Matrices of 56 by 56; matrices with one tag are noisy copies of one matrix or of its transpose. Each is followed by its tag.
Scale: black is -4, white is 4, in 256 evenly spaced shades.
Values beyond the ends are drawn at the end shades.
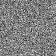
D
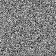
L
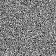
D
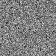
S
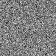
S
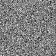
L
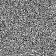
D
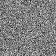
D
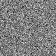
S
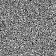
D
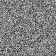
L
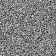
L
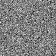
L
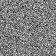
S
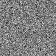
S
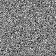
L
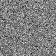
S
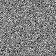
L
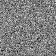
L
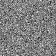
L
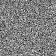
D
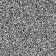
S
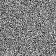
D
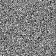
L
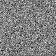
L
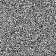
L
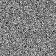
S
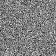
D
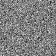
L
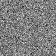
S
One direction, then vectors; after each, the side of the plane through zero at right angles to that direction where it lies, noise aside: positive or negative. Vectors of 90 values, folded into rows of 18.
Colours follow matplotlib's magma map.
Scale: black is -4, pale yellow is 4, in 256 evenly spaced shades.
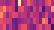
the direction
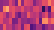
positive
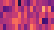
negative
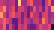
positive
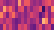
positive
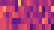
positive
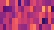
negative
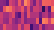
positive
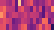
positive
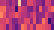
positive
